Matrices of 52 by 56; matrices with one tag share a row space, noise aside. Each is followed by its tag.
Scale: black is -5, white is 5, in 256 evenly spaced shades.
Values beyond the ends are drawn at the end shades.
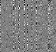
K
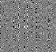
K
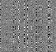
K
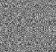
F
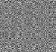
F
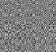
F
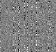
K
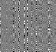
K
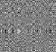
F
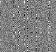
K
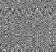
F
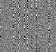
K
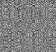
F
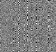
K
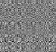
F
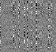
K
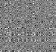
F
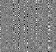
K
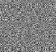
F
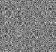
F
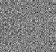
F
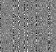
K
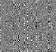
K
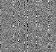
K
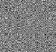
F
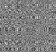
F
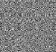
F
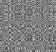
F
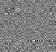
F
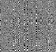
K
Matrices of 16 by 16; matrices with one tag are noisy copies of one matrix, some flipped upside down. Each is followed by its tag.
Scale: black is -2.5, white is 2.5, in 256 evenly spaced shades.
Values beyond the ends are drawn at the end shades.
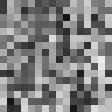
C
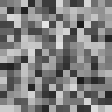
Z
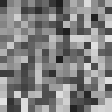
C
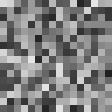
Z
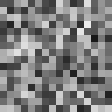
Z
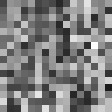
C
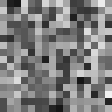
C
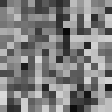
C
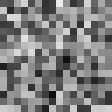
Z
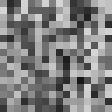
C
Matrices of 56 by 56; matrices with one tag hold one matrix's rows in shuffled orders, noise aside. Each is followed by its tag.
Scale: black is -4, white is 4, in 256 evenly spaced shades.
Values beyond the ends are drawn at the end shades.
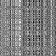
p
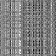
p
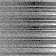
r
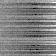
r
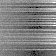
r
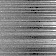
r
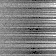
r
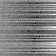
r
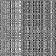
p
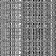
p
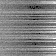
r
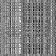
p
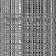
p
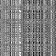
p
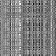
p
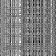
p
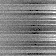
r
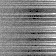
r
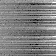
r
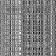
p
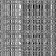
p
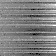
r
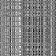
p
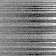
r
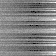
r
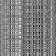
p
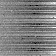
r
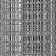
p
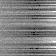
r
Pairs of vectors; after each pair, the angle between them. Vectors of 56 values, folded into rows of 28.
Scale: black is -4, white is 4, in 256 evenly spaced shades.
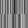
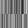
orthogonal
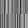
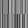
partly aligned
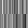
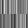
partly opposed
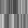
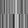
partly opposed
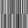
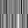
nearly opposite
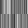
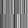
partly aligned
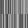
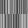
partly opposed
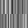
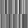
partly opposed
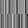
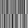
nearly opposite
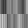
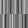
orthogonal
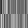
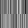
orthogonal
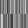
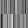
nearly opposite
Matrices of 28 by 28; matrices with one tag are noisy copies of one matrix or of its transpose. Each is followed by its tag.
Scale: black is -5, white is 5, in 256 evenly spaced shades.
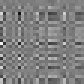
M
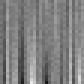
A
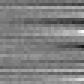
A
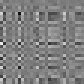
M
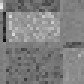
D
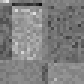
D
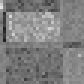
D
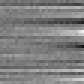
A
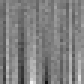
A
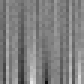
A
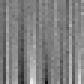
A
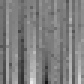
A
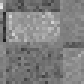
D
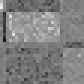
D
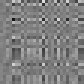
M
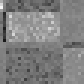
D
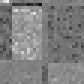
D
